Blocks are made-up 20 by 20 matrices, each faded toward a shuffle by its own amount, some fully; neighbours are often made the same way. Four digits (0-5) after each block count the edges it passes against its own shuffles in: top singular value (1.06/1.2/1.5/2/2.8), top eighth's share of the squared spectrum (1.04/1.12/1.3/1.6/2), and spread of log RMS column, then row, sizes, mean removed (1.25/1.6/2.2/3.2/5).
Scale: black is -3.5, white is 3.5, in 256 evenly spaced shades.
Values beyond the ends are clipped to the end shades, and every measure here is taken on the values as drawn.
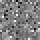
1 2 0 0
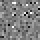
1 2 0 1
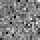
1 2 0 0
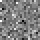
0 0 0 0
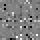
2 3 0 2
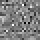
2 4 1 1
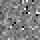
1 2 0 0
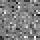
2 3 0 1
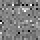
2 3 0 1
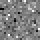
0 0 0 0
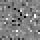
0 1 0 0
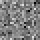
2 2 0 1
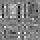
3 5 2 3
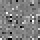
3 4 2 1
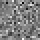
0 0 0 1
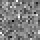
0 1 0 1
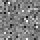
0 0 0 0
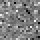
0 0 0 1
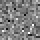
0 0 0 0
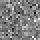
1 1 0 0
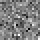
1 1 0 0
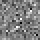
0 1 0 0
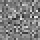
3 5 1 1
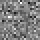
2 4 1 1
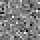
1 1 0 0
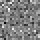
1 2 0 0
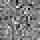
2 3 1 1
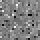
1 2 0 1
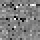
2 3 0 1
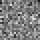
0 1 0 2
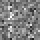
1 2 1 0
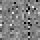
2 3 1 0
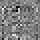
3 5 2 2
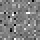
2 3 1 0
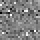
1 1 0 2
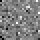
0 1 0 0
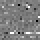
2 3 0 1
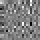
3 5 2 2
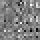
3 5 2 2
